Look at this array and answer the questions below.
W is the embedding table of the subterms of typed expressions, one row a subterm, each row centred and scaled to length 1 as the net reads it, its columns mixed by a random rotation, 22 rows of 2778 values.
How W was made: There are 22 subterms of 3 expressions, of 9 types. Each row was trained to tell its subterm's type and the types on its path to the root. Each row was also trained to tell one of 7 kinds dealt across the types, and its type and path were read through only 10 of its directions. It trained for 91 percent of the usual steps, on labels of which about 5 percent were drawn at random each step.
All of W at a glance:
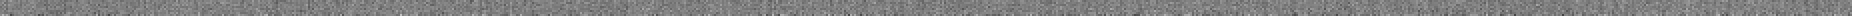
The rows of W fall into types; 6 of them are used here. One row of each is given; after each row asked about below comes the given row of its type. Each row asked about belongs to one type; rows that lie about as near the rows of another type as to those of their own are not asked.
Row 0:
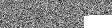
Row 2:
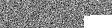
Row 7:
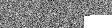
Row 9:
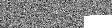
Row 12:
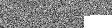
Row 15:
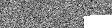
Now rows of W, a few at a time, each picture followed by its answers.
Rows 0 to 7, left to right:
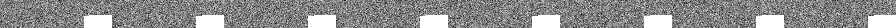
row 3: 15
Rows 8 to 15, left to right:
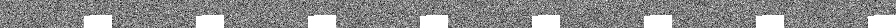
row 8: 0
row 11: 12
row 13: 0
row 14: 12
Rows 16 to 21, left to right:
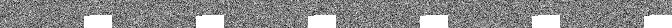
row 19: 0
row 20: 15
